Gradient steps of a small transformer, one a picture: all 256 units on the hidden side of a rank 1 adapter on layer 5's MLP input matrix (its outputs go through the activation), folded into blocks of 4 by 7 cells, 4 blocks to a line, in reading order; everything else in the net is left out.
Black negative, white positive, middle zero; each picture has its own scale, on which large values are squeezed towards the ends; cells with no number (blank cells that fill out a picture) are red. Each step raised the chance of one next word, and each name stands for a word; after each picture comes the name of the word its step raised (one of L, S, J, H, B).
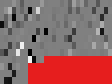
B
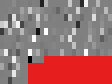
B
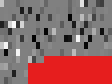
B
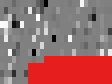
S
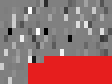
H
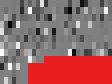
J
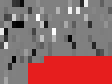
J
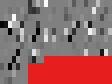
S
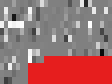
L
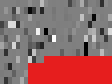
B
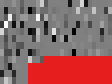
H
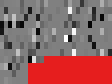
L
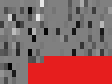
B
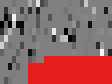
L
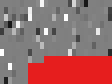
J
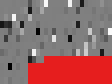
S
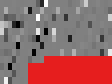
J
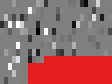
J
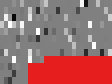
L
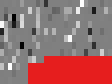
S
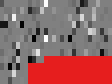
S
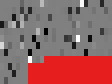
B
